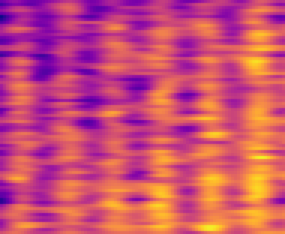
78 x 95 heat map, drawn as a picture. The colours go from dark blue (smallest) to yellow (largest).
The halves do not mirror each other. Values rise toward the bottom right. The histogram is bell-shaped. The ninth with the highest average is the bottom right. The top left is the ninth with the lowest average. Stripes running up and down repeat 6 times from left to right.
